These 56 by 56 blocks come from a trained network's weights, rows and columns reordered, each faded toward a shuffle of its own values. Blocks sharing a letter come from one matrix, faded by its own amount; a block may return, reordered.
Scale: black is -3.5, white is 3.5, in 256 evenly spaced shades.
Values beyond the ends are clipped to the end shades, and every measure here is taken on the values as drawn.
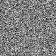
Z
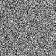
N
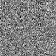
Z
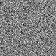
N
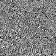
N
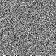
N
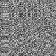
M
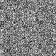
Z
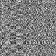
M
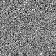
N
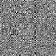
M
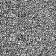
Z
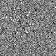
N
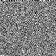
N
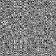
M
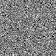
N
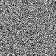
Z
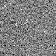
N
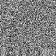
Z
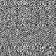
M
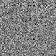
N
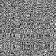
M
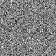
Z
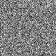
Z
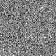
N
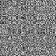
M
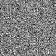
Z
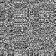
M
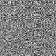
M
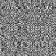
M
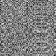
M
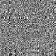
M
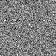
N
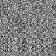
M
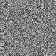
Z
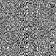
M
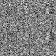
Z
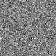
N
